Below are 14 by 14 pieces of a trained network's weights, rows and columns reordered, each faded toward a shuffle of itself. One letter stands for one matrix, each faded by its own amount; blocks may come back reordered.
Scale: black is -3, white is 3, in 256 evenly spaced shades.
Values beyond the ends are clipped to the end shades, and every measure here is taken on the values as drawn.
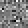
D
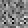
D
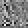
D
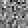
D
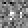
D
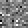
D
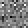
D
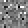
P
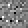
P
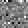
P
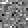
P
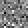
D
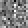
D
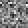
D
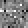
P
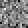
P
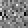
D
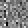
D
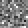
P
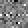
P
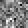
P
